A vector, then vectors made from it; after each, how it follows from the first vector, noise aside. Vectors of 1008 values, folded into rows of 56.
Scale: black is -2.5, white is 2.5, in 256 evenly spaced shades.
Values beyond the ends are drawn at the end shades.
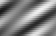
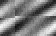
wrapped around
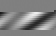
partly zeroed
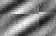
wrapped around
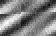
wrapped around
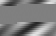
partly zeroed
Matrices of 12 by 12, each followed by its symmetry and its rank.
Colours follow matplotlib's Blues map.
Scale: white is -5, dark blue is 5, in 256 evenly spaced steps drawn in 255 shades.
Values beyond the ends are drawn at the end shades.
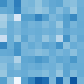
neither, rank two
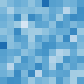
symmetric, full rank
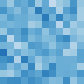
antisymmetric, full rank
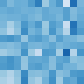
neither, rank two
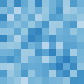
symmetric, full rank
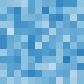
neither, full rank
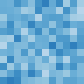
antisymmetric, full rank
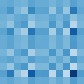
symmetric, rank one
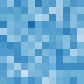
neither, full rank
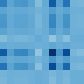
symmetric, rank one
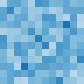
symmetric, full rank
